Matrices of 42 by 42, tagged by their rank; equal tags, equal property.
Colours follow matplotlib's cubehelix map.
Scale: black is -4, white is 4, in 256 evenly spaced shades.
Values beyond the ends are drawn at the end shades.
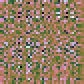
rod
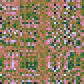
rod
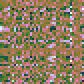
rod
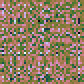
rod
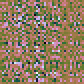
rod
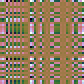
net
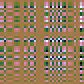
net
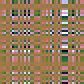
net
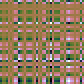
net
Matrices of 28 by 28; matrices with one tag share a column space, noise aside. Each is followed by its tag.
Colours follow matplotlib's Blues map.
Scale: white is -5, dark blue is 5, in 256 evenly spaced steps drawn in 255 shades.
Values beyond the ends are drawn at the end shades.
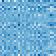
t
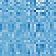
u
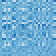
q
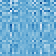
u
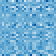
t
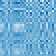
u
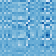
q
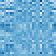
u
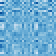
u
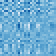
u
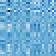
u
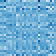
t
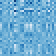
u
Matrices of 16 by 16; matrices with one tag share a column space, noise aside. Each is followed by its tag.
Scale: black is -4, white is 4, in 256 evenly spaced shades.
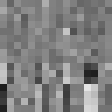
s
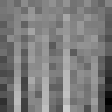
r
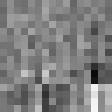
s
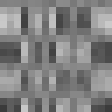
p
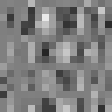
p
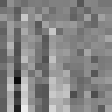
r
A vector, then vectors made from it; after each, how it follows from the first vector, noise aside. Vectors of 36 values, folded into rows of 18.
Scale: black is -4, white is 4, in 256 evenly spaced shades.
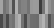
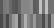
sign-scrambled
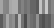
sign-scrambled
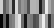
scaled up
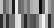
scaled up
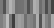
reversed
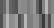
sign-scrambled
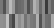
reversed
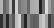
scaled up
